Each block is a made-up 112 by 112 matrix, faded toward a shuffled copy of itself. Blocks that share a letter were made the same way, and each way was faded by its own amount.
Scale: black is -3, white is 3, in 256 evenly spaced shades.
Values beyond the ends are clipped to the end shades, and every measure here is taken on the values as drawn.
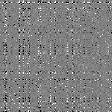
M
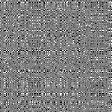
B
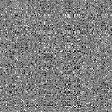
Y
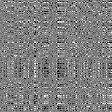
B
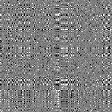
B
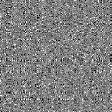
Y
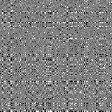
B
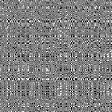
B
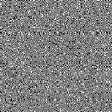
Y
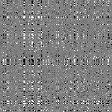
M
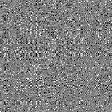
Y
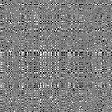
B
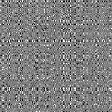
B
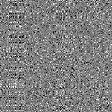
Y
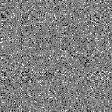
Y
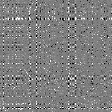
M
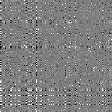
M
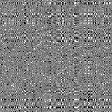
B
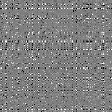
M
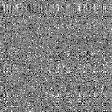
Y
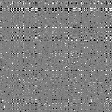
M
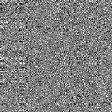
Y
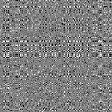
B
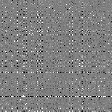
M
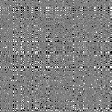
M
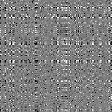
B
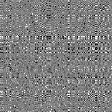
B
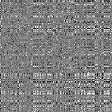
B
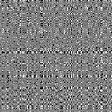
B
